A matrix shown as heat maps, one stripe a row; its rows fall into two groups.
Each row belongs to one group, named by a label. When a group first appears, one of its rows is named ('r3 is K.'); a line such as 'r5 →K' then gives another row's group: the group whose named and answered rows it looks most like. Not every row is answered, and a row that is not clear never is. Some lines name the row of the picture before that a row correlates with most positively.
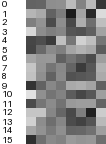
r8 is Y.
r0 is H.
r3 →Y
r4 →H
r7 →Y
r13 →Y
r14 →Y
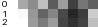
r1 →Y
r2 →Y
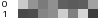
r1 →H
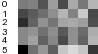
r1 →H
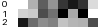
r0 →Y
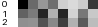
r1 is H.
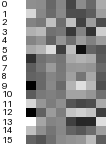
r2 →H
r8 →H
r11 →Y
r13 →Y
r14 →Y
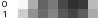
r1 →Y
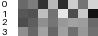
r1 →H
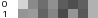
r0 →Y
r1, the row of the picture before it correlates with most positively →0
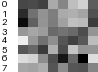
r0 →H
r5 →H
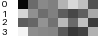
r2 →H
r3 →Y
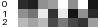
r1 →H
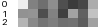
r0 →Y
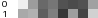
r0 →Y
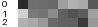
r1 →Y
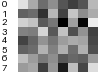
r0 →Y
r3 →H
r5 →H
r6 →Y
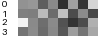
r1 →H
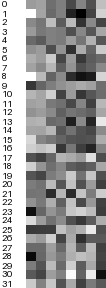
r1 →Y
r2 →H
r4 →H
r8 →Y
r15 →Y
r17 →H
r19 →H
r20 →H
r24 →Y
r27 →H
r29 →H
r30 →H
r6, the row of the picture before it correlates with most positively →1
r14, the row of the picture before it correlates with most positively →2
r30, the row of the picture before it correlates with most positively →1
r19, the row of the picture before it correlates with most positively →1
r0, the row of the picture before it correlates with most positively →0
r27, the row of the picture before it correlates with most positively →1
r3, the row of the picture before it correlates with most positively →0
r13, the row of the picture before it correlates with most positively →0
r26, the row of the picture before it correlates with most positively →1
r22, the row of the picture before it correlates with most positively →1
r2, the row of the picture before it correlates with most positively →1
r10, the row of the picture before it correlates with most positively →1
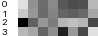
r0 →Y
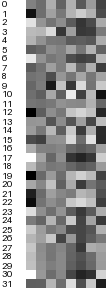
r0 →H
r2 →Y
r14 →H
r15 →H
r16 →Y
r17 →Y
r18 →Y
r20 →H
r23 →Y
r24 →H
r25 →Y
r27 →Y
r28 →Y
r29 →Y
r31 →H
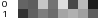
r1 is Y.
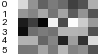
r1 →H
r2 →H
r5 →H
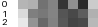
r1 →Y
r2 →Y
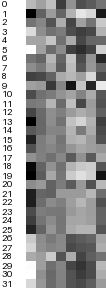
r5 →Y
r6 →H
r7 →H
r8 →H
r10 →H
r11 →H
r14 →H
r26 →Y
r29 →Y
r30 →Y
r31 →Y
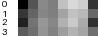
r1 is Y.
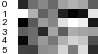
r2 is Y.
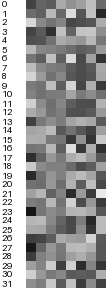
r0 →H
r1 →H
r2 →Y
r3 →H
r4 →H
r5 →Y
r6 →H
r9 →H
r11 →Y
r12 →Y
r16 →H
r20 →H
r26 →H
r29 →H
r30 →Y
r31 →H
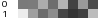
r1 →Y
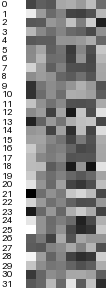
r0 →H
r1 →Y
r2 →H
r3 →Y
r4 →H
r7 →Y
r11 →Y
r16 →Y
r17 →Y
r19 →Y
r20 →Y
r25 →Y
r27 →H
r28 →Y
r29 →Y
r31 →H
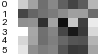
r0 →Y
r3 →Y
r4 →Y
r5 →Y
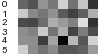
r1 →Y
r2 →H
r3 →H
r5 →Y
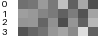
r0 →H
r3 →H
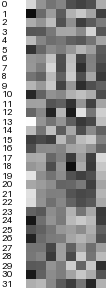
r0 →Y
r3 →H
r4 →Y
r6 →H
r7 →H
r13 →Y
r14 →H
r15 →H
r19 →Y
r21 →Y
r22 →Y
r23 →H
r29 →H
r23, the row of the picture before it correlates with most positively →0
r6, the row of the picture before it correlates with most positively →0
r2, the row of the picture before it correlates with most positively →1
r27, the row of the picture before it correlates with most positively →2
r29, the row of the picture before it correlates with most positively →0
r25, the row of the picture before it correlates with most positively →3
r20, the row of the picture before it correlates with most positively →1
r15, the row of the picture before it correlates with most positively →3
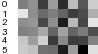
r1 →Y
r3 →H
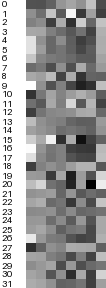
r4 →Y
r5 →Y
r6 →Y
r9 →Y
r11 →H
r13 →Y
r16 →Y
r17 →Y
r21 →H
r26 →Y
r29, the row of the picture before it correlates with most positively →4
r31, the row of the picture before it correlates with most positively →5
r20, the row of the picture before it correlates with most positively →5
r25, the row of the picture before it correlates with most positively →5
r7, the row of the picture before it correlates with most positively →0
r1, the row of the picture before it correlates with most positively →3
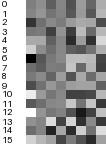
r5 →Y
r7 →H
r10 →Y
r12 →Y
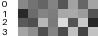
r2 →H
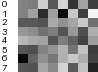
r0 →H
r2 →H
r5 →H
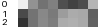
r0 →Y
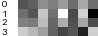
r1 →H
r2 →H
